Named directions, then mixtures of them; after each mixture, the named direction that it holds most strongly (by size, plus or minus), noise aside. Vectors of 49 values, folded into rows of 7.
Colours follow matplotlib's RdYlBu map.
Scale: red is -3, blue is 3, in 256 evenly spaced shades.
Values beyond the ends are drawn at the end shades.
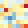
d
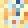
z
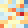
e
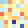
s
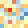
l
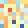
s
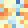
z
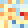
s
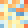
e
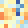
z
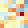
e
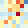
z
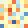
l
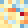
e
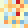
z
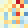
z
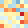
e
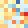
z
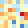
s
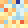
z
